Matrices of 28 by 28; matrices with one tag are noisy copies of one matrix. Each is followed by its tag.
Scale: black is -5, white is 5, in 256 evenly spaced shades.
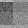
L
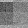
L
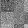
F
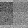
L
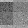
L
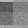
L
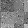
F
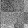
F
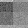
L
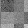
F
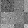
F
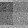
L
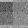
L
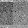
L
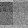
L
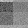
L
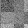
F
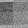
L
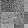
F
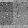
L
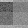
L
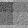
L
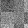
F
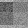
L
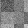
F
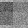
L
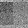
L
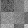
F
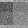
L
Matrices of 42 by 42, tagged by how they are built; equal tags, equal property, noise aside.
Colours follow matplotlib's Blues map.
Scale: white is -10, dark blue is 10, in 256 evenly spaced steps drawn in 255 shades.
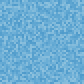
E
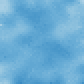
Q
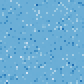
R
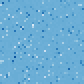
R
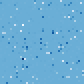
R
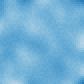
Q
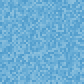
E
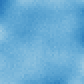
Q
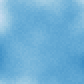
Q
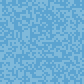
E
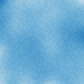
Q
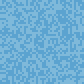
E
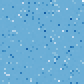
R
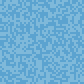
E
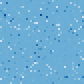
R
